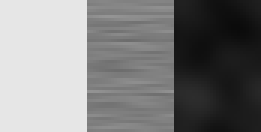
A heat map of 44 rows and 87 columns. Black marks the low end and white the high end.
The table splits into one row of 3 panels. Panel 1,1: very high, flat. Panel 1,2: middling, streaked across, faint in contrast. Panel 1,3: very low, smooth, faint in contrast.
